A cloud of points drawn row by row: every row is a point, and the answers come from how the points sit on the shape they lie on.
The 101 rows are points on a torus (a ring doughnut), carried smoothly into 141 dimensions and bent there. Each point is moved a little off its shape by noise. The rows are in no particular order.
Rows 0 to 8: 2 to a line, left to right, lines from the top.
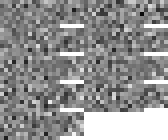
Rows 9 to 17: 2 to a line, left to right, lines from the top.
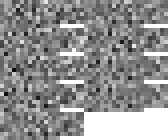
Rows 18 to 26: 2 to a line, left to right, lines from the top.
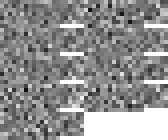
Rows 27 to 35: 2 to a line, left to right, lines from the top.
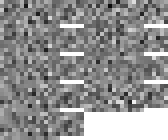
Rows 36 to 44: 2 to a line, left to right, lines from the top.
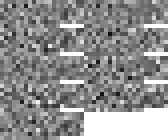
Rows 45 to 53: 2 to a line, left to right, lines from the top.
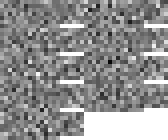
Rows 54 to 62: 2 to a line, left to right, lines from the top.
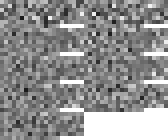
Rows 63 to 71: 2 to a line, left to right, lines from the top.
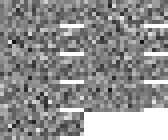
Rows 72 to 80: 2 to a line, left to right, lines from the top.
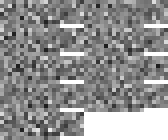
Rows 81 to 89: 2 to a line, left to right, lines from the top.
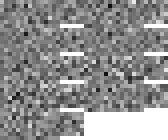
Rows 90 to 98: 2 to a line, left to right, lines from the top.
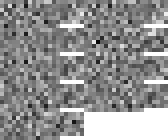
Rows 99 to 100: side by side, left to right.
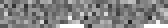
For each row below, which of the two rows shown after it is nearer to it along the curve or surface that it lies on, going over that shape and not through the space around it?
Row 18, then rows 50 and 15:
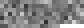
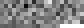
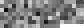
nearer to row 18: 50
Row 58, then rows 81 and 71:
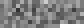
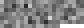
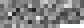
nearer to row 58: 71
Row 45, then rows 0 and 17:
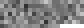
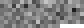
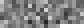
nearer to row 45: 0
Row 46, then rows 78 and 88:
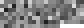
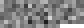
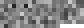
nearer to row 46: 78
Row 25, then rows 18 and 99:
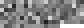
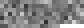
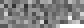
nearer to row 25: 99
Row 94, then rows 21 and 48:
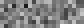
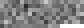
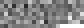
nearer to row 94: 48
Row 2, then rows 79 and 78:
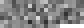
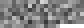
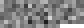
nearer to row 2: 78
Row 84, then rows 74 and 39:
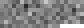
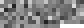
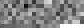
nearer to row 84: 39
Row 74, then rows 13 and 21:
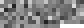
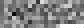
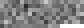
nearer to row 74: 13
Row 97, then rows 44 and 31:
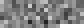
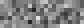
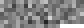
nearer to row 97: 44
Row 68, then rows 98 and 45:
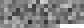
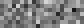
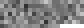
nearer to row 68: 98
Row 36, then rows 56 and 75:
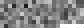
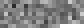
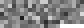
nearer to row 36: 56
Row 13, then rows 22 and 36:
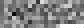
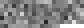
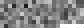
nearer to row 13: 36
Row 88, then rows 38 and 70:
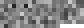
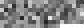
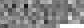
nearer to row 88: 70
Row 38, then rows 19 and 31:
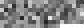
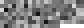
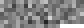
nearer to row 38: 19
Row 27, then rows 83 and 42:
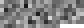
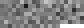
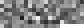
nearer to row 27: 42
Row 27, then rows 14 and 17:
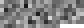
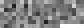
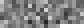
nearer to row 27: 17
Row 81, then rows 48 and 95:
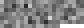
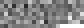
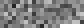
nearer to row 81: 48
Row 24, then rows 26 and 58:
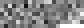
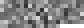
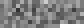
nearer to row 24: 26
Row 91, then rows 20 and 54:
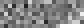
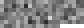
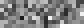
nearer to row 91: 20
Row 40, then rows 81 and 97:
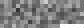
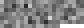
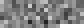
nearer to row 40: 97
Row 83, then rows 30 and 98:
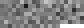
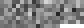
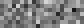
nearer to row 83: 98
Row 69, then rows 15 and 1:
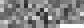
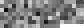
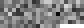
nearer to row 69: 15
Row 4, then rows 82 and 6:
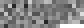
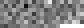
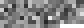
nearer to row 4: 6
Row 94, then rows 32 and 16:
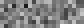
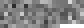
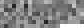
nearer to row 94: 32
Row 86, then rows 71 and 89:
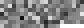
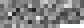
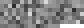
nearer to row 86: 71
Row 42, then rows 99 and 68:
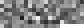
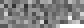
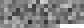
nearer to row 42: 68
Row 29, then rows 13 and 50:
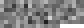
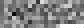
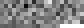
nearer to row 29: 13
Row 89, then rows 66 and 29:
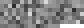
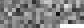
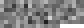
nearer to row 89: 66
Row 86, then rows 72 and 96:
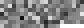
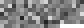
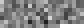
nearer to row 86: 72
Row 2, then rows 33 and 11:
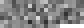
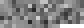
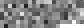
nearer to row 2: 33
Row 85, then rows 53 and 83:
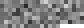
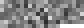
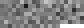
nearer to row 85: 83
